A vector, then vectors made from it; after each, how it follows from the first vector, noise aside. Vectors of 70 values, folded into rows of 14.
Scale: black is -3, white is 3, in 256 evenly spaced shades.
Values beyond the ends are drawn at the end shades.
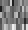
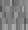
shrunk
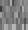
shrunk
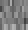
shrunk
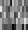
negated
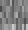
shrunk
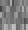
shrunk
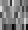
negated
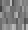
shrunk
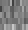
shrunk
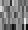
negated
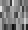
negated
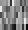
negated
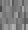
shrunk
